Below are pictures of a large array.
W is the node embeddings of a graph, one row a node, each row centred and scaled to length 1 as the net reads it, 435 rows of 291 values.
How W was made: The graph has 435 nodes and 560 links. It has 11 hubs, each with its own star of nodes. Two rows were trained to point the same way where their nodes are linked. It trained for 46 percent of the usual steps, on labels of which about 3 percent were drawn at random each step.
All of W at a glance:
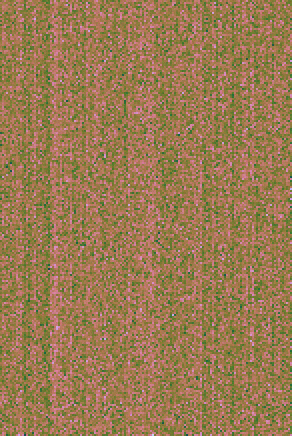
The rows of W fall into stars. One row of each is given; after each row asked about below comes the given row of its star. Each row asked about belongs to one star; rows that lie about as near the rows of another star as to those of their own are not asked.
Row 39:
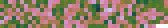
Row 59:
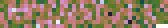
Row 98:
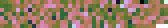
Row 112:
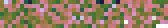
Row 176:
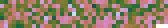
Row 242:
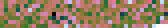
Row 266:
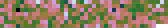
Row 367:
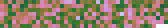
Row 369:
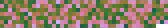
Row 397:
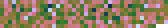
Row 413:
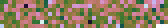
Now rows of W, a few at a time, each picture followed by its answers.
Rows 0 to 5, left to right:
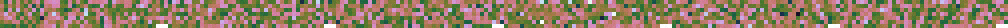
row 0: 98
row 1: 112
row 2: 367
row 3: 266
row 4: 59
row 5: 39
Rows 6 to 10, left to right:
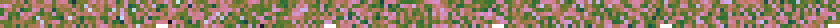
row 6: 397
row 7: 367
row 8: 39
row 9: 242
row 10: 176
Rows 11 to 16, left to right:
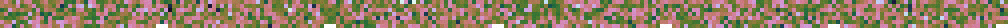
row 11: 369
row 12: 59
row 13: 176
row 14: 369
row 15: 266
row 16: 266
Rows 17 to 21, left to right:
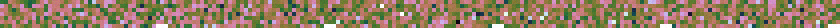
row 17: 367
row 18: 59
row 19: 176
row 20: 98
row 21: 59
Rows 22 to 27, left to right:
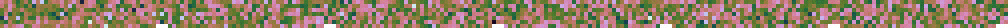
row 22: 369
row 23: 266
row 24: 39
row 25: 397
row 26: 39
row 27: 39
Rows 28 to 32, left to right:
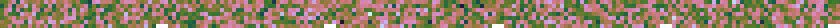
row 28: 397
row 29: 369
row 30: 59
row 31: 176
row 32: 112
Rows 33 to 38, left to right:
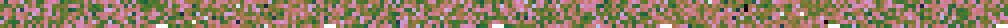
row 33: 39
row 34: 242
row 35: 367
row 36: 242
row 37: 266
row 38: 413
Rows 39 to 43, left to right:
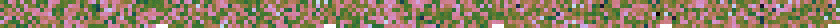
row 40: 39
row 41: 242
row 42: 242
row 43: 413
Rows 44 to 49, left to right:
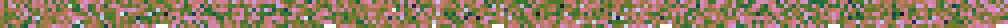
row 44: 242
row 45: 176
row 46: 266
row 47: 369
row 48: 413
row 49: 369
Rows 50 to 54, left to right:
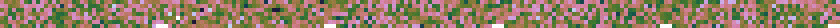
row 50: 367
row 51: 112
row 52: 39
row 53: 59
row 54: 98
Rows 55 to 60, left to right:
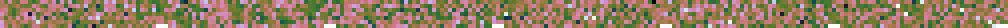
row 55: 367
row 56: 266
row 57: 242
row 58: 98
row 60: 176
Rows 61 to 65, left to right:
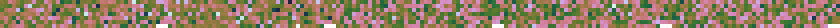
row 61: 39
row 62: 112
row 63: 367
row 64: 369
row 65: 176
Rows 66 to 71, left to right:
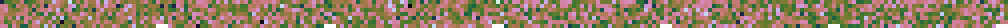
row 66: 367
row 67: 176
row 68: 266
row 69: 413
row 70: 59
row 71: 242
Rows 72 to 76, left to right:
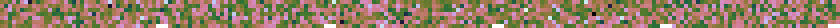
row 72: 397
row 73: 176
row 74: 59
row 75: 176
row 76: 39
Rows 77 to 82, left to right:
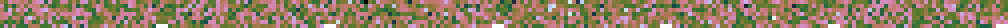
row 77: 59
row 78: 98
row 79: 397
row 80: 176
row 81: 266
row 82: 367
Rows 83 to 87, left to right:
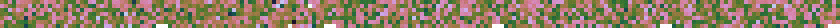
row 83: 112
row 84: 369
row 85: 367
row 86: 413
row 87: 242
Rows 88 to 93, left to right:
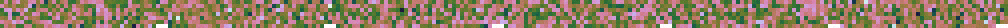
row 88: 59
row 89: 413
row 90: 98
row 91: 369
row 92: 369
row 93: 397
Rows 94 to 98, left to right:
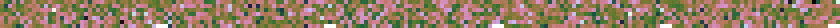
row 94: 176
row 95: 413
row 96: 367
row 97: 242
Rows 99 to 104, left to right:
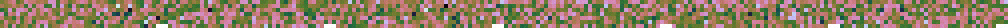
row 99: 59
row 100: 266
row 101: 397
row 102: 242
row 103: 397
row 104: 176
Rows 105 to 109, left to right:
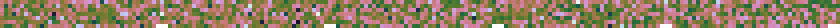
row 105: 242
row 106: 59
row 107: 59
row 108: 242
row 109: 176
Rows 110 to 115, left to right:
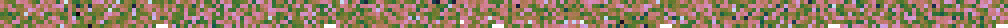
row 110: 112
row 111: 413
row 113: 242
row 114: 413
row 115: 176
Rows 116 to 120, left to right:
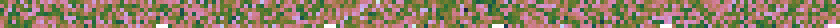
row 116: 397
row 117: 39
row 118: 59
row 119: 413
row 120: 367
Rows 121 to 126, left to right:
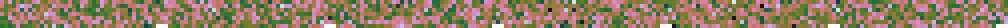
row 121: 98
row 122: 112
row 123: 369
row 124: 367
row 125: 413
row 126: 413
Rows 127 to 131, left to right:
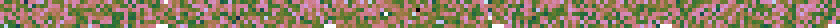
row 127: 176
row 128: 112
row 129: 112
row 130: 397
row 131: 367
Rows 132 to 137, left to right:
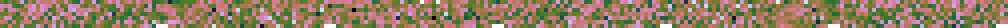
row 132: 112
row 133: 367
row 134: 266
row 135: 369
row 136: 39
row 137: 242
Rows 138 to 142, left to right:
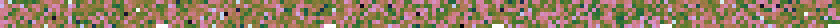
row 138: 367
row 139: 367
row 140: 59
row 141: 266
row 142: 413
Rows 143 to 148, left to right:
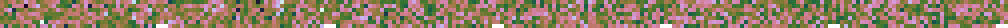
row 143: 413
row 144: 367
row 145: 413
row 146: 39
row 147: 59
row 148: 242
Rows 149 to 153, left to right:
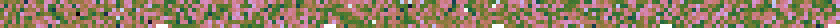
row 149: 397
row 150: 397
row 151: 266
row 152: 413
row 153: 367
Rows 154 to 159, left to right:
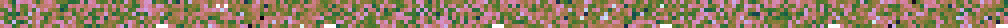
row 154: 112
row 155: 176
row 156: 176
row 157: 266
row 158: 413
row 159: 397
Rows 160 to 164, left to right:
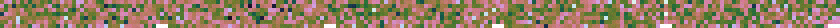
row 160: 369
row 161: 413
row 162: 369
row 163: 242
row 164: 39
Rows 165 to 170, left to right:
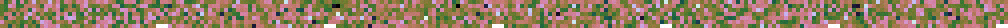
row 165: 176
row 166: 39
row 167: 98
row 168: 242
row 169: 369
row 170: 369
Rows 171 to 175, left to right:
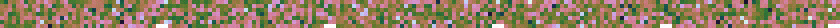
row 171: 397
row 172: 39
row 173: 242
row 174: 397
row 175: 369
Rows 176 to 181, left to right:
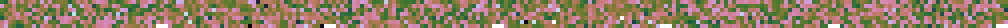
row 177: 176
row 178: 413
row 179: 176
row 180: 242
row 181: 112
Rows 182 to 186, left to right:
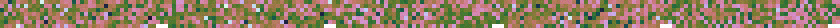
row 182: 369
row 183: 242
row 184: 413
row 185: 369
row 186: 39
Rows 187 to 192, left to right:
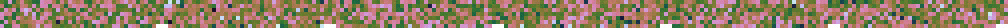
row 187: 367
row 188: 367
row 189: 266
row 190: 369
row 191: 98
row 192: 39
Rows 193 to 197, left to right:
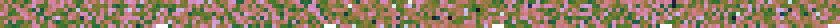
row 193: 367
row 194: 59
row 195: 266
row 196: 413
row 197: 39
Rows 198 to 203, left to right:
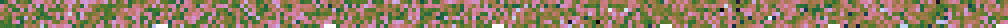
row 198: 242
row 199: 367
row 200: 369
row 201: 59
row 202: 266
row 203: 112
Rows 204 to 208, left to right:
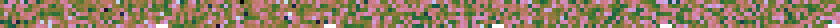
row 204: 397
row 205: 397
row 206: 397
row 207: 413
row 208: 266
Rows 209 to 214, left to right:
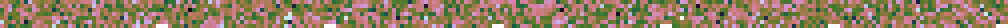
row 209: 397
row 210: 397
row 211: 413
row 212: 112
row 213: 413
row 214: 39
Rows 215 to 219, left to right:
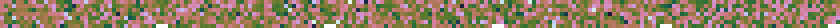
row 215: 266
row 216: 59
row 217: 397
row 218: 397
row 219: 367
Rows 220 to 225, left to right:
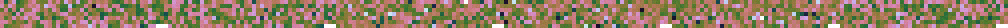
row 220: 176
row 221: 397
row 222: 242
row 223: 367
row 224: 98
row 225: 242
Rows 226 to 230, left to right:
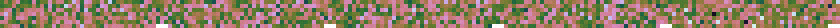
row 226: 39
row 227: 413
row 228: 397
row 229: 367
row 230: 98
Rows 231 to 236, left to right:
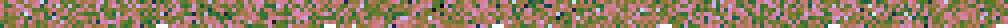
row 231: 242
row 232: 369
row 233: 369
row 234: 367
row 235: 413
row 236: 39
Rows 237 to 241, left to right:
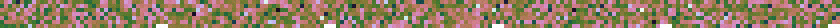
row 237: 98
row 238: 112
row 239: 369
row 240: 367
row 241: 242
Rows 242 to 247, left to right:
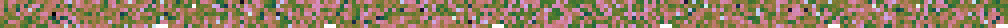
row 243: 369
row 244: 176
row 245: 413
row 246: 39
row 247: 39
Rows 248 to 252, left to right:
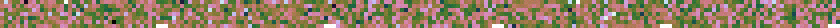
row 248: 112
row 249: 39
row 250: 397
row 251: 266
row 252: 266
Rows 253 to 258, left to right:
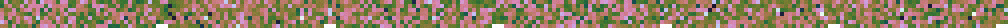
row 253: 59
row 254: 98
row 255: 59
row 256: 39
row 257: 59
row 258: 413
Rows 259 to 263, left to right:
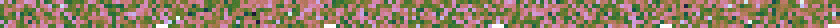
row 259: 413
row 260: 413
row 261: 367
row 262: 112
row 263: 242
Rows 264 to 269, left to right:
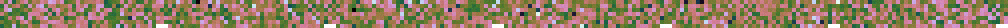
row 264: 413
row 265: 397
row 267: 59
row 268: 397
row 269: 39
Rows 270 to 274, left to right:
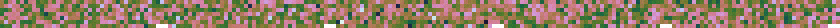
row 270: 176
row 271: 413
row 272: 367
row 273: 112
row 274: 39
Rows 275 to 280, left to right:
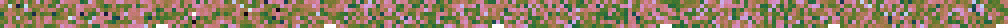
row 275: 369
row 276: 112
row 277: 112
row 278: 112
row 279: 98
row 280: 39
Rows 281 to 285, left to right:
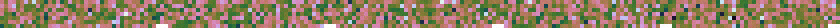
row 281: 242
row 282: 176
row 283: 39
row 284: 397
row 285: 413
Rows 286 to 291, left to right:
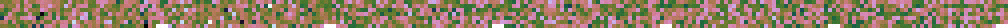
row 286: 98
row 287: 39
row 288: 397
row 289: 176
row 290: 59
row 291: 397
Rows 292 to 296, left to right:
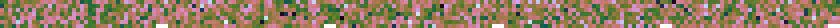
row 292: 98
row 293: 59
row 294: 369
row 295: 242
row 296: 39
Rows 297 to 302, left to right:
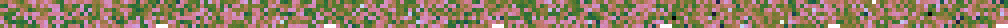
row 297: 266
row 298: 176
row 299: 176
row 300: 369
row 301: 98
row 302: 242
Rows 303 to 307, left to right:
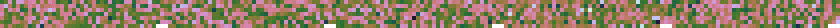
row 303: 112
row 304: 413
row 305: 98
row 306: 39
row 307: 98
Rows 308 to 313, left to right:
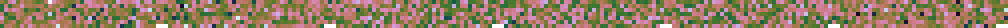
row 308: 413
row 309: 369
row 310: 59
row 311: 59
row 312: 112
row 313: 59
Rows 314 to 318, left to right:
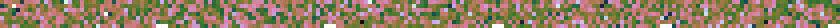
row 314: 266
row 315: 413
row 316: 112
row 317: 242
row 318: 59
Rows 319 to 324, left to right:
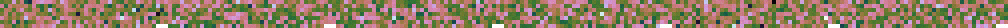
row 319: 397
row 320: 242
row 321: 413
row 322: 367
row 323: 112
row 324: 112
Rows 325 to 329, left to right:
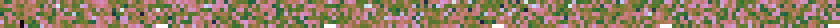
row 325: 176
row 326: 413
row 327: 39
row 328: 39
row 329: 413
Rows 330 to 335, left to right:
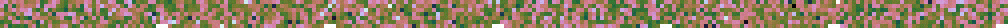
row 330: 242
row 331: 176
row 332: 242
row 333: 59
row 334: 98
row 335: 367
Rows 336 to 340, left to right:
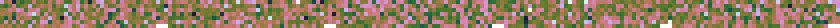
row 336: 39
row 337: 242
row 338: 112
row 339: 176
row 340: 39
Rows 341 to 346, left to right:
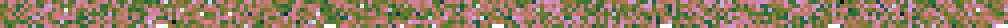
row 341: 176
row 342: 59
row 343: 369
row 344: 98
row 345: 242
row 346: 367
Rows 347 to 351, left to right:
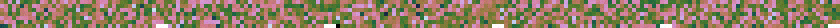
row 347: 367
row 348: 397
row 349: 413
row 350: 413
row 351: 59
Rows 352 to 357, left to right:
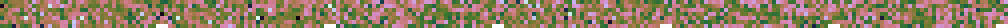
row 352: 98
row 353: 413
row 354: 242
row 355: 39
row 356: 242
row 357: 176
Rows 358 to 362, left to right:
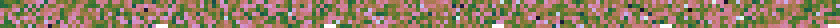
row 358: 98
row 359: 413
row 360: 397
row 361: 397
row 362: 266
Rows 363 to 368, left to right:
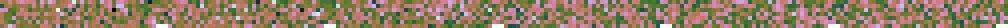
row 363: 266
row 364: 39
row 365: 367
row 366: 39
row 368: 413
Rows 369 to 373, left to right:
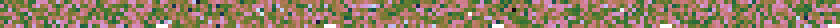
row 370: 397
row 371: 413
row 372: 266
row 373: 266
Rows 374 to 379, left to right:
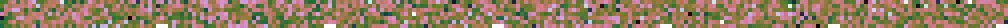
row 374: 413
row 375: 242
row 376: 112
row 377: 176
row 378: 59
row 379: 112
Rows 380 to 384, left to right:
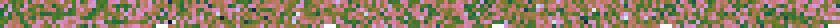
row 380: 369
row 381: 367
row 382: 266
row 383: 397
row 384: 413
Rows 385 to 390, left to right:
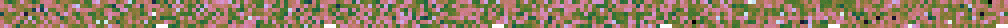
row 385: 112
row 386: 98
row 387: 39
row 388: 112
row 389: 176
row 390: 98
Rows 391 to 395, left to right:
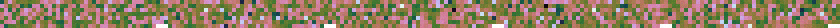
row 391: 367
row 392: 369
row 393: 39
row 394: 397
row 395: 59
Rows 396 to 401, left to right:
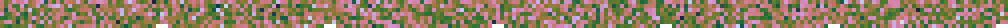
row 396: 242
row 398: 242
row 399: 59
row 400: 369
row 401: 242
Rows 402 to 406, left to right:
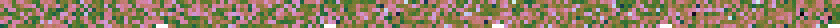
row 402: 112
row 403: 112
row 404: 367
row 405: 367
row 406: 59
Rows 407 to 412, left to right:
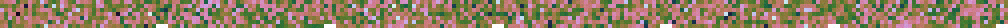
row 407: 59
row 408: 413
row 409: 242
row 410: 369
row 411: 367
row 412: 242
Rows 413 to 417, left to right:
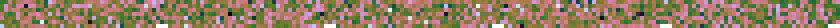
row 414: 369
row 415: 369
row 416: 266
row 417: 59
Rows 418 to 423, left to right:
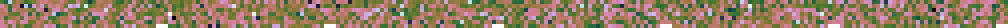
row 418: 367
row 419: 98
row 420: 39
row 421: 39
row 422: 39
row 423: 413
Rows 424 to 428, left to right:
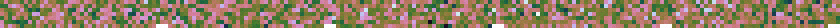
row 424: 266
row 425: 367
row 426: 242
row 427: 39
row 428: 59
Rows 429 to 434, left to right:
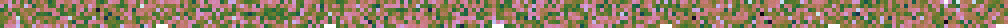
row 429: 369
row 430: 112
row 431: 98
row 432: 176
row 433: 176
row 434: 39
